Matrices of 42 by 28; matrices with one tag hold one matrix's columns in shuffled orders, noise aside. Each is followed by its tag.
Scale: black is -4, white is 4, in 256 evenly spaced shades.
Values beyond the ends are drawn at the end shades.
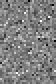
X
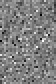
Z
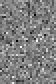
Z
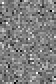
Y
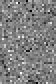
Y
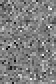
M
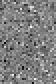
M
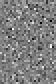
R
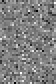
Y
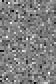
Y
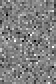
Z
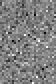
Z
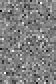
Y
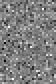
M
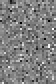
R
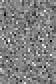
Z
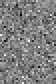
Z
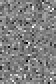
M
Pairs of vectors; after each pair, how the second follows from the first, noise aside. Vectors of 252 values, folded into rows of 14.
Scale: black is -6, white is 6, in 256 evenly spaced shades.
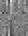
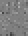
partly zeroed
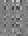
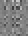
copied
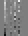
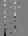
partly zeroed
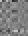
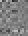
copied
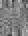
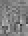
wrapped around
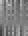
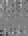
partly zeroed
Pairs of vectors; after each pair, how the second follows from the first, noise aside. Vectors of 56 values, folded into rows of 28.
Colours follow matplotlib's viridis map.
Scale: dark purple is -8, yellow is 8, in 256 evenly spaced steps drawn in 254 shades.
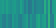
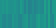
shrunk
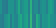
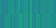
shrunk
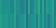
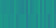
shrunk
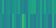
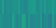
shrunk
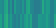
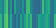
scaled up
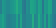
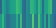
scaled up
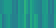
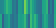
scaled up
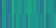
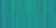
shrunk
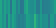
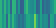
scaled up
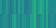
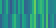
scaled up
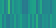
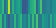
scaled up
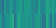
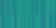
shrunk
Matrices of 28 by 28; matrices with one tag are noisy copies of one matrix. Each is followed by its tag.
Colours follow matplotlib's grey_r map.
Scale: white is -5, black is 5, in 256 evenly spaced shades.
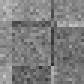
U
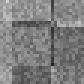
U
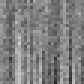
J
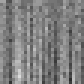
J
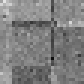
U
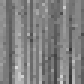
J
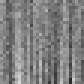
J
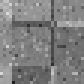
U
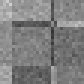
U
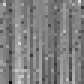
J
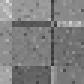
U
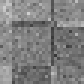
U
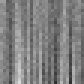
J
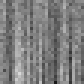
J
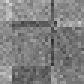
U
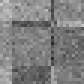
U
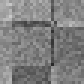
U
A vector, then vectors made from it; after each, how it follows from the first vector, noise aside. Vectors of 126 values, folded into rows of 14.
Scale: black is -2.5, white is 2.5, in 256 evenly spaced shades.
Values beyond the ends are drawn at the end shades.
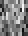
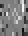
partly zeroed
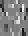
partly zeroed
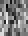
wrapped around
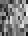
wrapped around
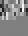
partly zeroed
